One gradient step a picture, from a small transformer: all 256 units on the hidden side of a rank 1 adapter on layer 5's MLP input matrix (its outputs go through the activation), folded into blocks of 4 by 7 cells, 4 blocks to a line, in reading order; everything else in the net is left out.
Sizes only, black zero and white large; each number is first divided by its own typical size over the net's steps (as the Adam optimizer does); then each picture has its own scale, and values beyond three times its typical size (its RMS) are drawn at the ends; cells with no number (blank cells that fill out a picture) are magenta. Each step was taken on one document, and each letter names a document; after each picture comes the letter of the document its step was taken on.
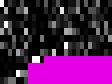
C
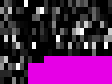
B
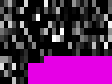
B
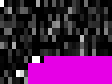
C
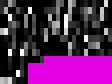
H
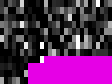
H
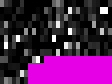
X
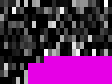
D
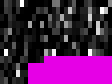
X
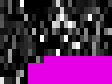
X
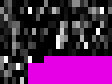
B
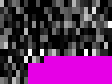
H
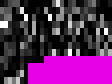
H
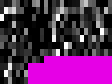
D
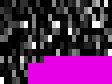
H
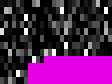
C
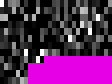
D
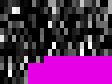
D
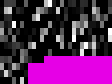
B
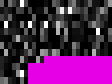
X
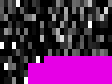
D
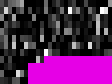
X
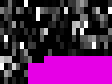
B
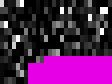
X
